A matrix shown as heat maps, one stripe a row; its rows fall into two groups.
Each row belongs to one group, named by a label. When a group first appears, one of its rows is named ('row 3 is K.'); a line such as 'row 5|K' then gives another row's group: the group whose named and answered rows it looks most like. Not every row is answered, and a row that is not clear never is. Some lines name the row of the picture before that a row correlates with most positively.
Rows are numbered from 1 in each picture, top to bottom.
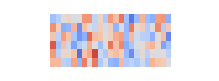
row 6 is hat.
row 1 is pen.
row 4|pen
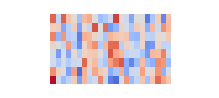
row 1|pen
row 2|hat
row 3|pen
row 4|pen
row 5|pen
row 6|pen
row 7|hat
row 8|hat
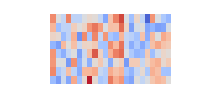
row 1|pen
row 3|hat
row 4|pen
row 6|hat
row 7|pen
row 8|pen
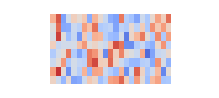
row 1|hat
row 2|hat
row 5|pen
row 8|pen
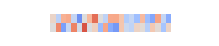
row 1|pen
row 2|hat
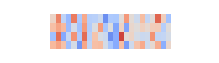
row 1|hat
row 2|hat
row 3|hat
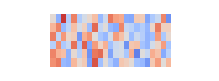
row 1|pen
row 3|pen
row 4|hat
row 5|hat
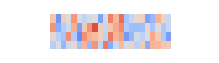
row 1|pen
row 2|pen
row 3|pen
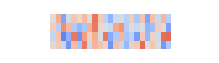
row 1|hat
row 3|hat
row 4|hat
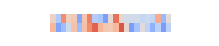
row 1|pen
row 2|pen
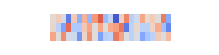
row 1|hat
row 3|pen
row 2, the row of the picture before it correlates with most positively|2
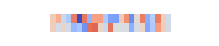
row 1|hat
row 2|pen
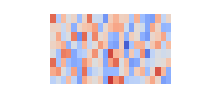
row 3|hat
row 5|pen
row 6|pen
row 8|pen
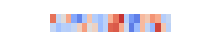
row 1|pen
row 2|pen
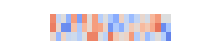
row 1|hat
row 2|hat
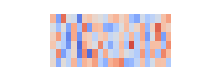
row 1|pen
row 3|hat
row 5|hat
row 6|pen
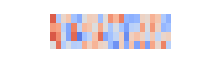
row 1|pen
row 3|hat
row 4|hat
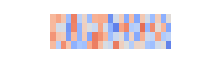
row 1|hat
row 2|hat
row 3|hat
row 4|pen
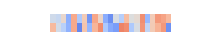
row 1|hat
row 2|hat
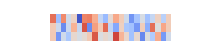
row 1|pen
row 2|hat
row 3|pen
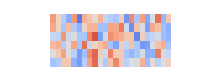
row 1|hat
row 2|pen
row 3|pen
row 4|hat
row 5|pen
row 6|pen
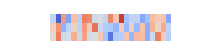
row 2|hat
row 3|hat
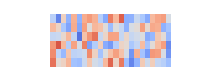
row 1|pen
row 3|pen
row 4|hat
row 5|pen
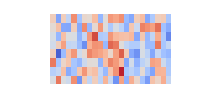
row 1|pen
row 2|hat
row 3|pen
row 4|pen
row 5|pen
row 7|pen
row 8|hat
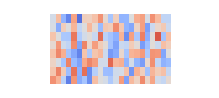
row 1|hat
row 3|hat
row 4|hat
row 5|hat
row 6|pen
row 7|hat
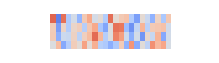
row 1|pen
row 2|pen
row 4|hat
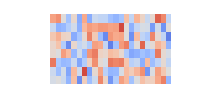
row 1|hat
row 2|pen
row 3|pen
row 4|hat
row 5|pen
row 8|hat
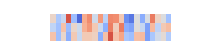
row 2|pen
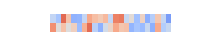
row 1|pen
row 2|pen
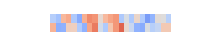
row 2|pen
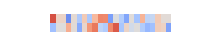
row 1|hat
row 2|pen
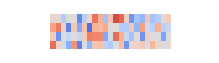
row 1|pen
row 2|hat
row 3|pen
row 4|hat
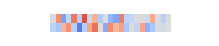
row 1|hat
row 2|pen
